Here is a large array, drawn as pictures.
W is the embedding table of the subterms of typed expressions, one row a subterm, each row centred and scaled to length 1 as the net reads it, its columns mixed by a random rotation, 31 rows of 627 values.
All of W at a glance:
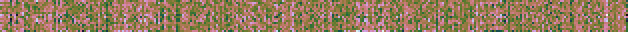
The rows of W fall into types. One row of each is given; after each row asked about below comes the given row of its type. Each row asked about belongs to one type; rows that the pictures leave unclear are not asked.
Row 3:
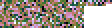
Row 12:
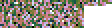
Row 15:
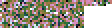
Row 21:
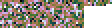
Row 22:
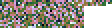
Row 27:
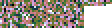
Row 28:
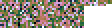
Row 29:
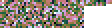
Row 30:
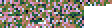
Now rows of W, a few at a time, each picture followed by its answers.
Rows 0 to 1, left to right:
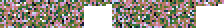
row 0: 21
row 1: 15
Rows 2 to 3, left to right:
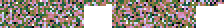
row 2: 12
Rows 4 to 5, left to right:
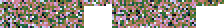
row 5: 30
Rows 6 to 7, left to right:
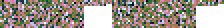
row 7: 27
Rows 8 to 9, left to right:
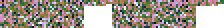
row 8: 12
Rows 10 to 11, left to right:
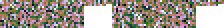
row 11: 27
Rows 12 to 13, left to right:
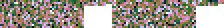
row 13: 29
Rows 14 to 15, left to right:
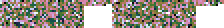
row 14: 15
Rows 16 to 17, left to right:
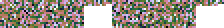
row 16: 28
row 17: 12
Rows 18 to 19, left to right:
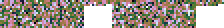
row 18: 28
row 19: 21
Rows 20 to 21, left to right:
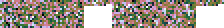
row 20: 15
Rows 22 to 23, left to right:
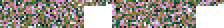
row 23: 3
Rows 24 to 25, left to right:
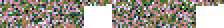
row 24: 30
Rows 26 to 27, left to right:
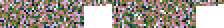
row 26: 28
